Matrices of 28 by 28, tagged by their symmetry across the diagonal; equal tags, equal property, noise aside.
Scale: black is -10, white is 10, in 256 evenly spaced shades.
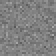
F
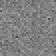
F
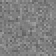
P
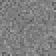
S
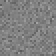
S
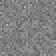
S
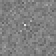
S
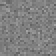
F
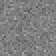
F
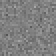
P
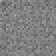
S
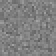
S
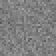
P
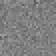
P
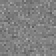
F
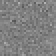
F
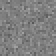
P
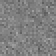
P
